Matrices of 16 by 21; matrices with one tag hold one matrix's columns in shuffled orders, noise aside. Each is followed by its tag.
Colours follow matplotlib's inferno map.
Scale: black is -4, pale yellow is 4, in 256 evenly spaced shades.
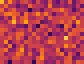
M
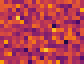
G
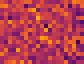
G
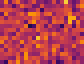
M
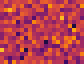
G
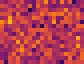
M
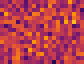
M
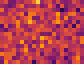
M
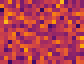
M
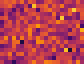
G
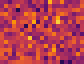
M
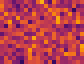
M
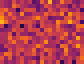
M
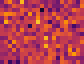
M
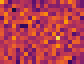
M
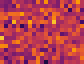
M
